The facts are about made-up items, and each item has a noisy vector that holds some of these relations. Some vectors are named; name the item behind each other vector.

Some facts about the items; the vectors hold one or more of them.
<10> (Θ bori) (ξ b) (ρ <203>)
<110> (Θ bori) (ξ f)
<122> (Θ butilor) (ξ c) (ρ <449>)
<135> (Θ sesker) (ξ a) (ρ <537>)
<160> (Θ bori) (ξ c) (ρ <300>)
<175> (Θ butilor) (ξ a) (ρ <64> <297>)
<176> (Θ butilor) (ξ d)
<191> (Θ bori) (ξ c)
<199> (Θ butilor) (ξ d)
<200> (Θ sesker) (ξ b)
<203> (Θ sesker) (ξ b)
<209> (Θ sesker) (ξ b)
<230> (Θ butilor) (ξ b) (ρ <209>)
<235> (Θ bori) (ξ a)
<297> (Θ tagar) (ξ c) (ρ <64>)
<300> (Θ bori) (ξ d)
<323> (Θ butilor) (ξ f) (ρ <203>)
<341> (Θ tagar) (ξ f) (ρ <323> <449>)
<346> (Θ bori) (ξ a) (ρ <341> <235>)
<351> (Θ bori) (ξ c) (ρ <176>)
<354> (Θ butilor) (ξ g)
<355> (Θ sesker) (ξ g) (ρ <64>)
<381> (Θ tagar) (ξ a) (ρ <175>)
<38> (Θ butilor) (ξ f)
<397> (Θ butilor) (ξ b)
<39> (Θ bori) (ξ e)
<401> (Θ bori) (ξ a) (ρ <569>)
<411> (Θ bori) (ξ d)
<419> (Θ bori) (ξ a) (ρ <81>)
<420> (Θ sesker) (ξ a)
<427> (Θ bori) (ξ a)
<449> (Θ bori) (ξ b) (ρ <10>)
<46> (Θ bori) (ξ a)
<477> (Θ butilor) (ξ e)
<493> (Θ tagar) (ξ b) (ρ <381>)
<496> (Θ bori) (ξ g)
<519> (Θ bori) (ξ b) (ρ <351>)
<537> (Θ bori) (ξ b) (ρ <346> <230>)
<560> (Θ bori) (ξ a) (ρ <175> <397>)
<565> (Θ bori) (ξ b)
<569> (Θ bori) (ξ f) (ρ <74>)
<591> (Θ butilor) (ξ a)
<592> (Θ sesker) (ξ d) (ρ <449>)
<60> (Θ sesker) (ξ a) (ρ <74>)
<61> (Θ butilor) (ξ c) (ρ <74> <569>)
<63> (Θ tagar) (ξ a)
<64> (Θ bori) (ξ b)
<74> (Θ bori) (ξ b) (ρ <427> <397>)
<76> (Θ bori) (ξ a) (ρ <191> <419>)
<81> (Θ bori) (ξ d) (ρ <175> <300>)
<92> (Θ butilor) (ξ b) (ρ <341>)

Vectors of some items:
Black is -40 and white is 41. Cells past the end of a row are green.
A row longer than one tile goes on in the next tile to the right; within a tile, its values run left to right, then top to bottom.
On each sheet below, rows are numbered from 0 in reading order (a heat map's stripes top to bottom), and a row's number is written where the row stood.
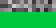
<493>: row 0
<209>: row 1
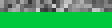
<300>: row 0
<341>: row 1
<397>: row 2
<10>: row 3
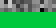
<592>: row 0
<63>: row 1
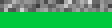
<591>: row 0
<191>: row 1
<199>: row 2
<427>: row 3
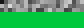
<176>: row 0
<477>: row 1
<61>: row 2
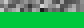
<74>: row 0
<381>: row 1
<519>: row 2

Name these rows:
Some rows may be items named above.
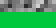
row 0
<419>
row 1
<61>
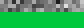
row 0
<420>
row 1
<110>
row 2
<176>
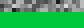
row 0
<381>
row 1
<519>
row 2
<176>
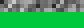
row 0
<38>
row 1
<76>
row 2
<351>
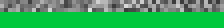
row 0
<411>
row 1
<354>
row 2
<496>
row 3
<175>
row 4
<297>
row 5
<355>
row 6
<203>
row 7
<200>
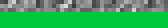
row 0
<199>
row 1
<46>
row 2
<122>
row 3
<39>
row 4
<354>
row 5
<496>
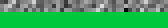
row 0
<92>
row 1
<401>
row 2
<537>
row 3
<64>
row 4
<63>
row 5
<74>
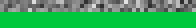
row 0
<565>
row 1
<569>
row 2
<560>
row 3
<323>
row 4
<230>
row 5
<537>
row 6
<60>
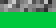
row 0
<92>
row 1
<135>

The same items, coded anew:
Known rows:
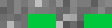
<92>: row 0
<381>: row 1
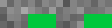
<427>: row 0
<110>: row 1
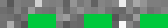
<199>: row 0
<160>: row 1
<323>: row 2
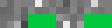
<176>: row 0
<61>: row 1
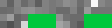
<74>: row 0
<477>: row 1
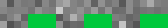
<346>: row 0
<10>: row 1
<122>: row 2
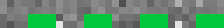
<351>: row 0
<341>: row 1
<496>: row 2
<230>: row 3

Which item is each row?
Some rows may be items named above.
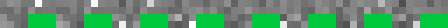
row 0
<477>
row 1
<477>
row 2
<61>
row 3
<569>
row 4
<110>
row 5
<341>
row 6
<420>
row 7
<74>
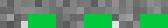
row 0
<74>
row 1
<110>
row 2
<341>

